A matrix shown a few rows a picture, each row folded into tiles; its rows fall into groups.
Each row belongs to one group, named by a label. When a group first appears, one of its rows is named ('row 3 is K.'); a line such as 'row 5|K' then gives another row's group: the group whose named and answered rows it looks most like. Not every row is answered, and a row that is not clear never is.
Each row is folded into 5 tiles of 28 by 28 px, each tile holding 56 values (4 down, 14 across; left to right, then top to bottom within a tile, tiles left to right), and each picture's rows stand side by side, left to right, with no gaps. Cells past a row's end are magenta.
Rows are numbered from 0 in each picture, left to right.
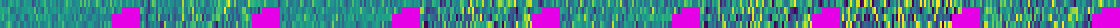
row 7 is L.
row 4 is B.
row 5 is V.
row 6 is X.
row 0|X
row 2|B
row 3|V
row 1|V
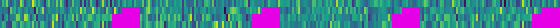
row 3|B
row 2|V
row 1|L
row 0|B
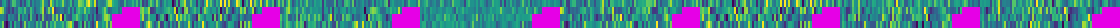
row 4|V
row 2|L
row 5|X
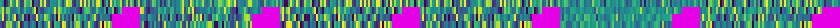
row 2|X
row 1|V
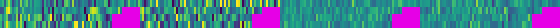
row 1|X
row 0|L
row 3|V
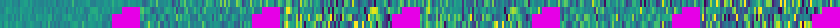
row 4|B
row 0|L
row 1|X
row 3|L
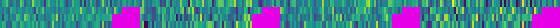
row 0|B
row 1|V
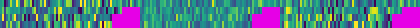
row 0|X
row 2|L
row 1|L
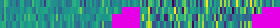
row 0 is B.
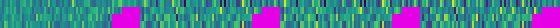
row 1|B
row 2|B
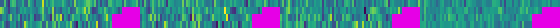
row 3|B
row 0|V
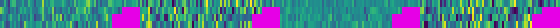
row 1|X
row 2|L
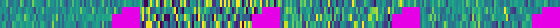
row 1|X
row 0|B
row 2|L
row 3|V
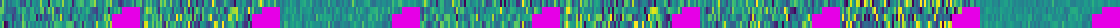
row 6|X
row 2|L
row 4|L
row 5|V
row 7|L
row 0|V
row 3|B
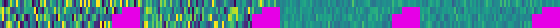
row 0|X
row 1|L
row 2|L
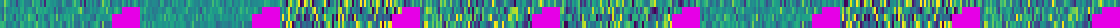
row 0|B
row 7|L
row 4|V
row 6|X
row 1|B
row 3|L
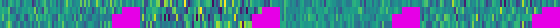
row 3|B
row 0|X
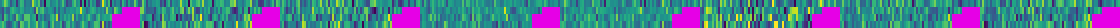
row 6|V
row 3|V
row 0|B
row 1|V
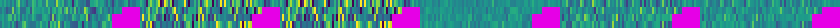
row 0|V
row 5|B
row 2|X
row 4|B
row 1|X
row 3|L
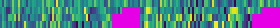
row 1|L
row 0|V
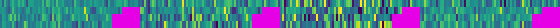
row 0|V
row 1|V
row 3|B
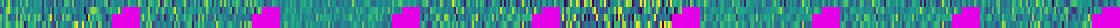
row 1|X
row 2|L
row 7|V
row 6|B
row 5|B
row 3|B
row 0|L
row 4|X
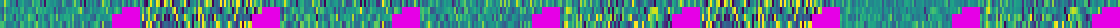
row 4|L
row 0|B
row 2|B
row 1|X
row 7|L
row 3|X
